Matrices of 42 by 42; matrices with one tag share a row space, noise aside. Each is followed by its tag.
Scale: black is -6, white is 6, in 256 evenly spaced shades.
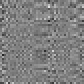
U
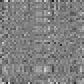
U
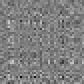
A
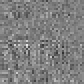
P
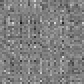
A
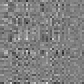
P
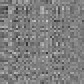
P
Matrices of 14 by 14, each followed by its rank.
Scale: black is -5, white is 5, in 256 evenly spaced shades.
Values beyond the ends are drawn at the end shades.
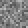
full rank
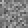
full rank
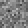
full rank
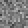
full rank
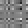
one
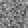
full rank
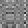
two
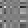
one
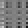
one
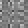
two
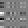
one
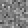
full rank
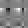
one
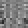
two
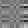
one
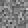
full rank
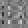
two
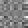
two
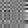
one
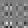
one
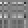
one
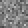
full rank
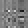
two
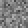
full rank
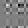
one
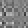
two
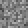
full rank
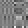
two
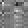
two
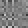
two
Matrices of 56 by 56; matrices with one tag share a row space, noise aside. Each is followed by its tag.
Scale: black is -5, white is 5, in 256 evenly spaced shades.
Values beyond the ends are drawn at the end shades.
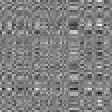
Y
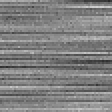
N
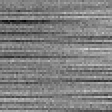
N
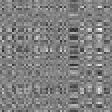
Y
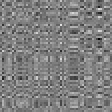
Y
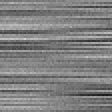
N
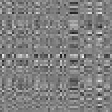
Y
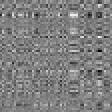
Y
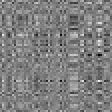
Y
